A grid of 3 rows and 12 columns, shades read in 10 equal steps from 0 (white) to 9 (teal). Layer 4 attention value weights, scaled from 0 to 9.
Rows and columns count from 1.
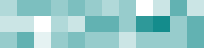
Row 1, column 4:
4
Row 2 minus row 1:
-1 -3 -5 -1 -3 2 3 0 8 7 -2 4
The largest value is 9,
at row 2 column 10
